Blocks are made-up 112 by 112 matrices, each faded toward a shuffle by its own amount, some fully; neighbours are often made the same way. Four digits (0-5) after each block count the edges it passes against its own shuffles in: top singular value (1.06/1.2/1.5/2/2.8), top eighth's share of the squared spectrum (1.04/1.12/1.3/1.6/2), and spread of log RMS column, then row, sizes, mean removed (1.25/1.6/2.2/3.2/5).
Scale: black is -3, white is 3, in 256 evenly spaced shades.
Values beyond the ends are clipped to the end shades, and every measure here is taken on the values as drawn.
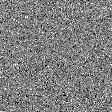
0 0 0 1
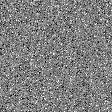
0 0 0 0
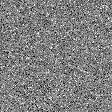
0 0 0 0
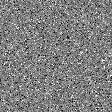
0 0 0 0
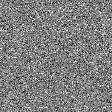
0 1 0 2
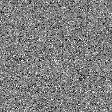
0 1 0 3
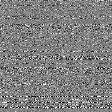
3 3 0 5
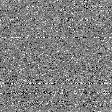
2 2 0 3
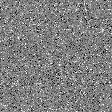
1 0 0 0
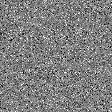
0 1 0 2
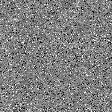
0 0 0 2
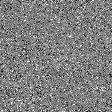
0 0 0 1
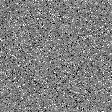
0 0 0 0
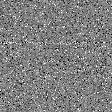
1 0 0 1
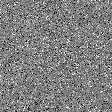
0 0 0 0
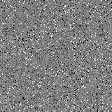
3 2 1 0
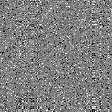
4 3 2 2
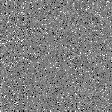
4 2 1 0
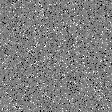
2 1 0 0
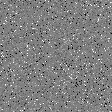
0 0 0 0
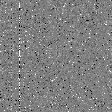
4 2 1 0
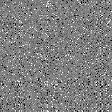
4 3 2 1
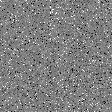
1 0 0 0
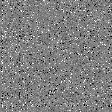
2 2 2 1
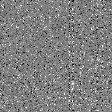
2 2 2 2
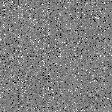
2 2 2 1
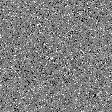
2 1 0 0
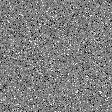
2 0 0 0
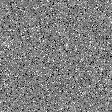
2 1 0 0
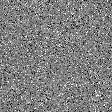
1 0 0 0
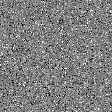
3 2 1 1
